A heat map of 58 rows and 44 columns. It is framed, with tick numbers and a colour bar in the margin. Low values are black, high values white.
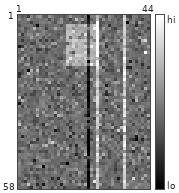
Columns 24, 27 and 36 differ from the columns beside them. The ninth with the highest average is the top middle. An odd patch, higher than its surroundings, sits in the top middle.
